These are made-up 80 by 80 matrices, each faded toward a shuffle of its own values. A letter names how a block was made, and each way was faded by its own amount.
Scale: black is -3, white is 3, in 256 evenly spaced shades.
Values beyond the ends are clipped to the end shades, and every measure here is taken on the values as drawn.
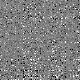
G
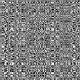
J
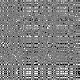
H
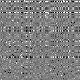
H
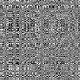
J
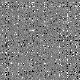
G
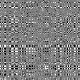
H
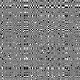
H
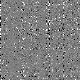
G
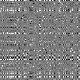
H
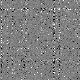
G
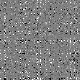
G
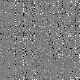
G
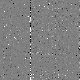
G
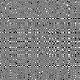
H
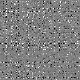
G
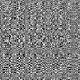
J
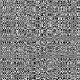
J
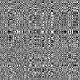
J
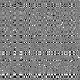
H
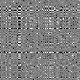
H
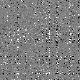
G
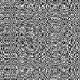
J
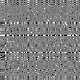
H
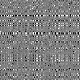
H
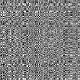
J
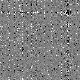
G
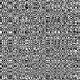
J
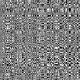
J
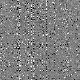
G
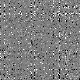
G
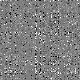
G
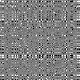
H
